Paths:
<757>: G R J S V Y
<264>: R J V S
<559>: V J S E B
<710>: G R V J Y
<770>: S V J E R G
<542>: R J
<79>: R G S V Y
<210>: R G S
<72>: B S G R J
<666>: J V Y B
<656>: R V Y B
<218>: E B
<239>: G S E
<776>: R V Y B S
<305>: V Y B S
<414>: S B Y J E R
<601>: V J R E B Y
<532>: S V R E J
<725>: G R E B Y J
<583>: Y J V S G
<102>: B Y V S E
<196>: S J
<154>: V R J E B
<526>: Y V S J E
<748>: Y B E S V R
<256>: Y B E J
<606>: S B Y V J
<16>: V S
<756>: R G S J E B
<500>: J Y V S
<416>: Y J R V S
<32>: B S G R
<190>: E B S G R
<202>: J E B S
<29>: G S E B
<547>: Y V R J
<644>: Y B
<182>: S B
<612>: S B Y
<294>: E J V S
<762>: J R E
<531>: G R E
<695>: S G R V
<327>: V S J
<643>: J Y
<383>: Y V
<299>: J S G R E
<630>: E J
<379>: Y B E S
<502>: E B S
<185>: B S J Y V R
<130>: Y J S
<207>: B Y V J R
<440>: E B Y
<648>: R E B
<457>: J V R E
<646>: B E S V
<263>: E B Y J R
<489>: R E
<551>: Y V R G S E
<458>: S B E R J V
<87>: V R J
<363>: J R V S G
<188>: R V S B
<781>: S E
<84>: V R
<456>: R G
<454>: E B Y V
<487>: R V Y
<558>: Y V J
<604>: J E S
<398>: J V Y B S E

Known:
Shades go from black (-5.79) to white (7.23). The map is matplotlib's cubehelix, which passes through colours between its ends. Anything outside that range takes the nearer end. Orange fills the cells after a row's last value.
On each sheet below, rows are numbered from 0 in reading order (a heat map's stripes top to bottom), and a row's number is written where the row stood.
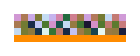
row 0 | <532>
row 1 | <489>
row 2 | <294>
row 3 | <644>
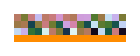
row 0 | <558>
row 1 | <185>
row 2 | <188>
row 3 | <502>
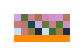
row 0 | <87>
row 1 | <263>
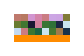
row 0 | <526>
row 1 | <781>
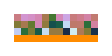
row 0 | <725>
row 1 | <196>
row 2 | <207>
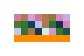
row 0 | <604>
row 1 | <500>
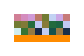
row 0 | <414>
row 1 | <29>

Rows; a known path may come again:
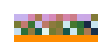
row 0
<531>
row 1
<456>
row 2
<781>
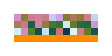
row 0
<547>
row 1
<190>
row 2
<130>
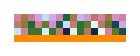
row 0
<710>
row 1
<489>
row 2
<32>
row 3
<416>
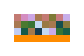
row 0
<756>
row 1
<558>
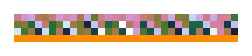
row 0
<414>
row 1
<72>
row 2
<532>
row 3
<210>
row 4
<487>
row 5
<559>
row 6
<29>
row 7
<84>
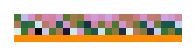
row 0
<182>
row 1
<154>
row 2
<500>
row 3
<263>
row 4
<185>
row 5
<239>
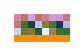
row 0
<770>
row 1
<551>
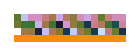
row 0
<612>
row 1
<294>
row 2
<398>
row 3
<606>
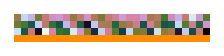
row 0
<502>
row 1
<79>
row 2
<16>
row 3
<666>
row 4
<601>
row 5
<196>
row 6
<218>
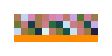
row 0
<454>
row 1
<695>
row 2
<87>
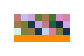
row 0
<748>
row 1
<327>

